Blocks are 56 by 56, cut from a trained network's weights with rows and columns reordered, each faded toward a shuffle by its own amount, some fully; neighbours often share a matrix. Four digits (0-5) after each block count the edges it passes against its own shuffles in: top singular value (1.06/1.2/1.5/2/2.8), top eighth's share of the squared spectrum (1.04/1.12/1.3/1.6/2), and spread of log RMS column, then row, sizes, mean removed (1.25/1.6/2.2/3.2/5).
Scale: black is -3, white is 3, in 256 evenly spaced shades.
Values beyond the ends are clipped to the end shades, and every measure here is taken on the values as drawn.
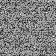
1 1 0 0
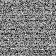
2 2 0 0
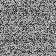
1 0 0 0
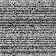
4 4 1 2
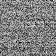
2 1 0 0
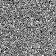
0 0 0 0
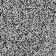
0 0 0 0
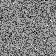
0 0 0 0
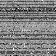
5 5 0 3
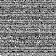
4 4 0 1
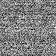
2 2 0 0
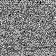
1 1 0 0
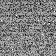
2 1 0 0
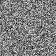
0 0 0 0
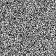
1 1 0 0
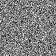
0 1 0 0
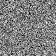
0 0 0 0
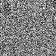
2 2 0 1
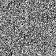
1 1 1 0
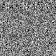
2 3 0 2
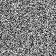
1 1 0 0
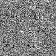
2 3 1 1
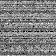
4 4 0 2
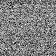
1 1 0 0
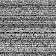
4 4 0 2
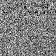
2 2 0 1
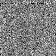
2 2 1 1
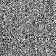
2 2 0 1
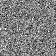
0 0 0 0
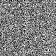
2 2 0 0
